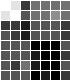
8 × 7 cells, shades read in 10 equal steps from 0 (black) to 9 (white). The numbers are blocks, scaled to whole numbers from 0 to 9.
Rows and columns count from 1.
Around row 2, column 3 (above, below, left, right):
2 1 9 4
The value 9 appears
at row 1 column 1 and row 2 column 2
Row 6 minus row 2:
-5 -6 0 -3 -4 -5 -2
